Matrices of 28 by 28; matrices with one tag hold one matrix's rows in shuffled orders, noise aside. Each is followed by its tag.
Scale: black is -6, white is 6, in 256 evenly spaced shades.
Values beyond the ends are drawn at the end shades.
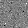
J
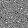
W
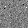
J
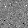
J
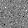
J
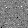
W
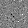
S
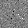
S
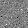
W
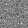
W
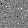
W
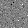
S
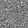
W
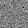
J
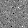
S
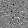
S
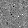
S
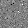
S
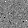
J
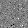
S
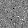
S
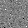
J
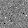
J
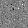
S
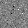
S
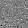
W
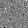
J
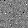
J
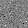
J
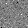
W
